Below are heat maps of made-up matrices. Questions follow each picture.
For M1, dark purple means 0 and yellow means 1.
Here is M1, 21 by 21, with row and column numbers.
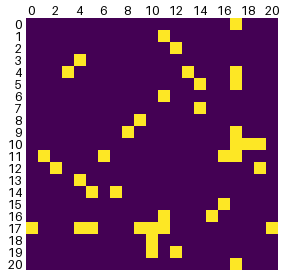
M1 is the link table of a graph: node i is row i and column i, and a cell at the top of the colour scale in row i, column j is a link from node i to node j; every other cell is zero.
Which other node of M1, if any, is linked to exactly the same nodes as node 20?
node 0
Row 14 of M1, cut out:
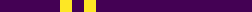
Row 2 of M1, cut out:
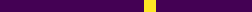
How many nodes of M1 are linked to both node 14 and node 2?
0
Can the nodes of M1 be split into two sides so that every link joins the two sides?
yes
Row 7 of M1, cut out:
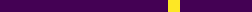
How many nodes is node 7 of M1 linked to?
1
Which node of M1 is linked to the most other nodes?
node 17
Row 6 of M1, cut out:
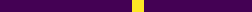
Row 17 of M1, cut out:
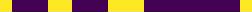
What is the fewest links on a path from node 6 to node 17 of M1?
2
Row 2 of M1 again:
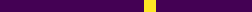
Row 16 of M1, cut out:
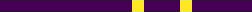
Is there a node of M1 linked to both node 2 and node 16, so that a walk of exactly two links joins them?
no
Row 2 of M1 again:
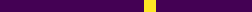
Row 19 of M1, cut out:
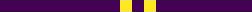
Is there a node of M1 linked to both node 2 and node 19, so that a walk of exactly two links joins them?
yes
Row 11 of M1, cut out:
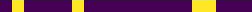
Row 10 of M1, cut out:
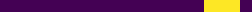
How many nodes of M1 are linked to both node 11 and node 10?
1
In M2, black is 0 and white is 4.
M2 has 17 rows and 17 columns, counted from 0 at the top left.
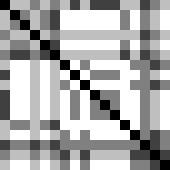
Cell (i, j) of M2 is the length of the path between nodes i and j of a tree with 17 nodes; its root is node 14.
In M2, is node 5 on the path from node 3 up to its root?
no
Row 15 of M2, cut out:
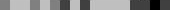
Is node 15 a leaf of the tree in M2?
no
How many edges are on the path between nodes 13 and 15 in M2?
1
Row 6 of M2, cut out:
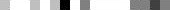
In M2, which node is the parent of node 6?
15
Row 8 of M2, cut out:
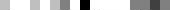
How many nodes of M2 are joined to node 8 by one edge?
1
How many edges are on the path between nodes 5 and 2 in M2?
1
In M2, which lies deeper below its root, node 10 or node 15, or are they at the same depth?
node 10
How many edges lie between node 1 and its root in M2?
2
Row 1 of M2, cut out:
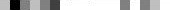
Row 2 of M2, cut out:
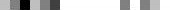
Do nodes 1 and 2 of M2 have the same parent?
yes
